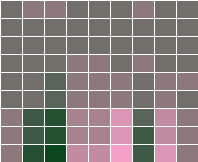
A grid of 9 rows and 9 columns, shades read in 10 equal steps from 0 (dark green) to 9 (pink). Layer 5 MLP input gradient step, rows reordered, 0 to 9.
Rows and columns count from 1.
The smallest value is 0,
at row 9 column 3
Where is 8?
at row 7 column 6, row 8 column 6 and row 9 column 8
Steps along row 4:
same same up same down up down same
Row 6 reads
4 4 3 5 5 5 4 5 4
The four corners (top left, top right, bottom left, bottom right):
4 4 5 5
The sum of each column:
39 30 25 46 46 51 33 48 40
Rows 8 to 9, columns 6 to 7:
8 2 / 9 2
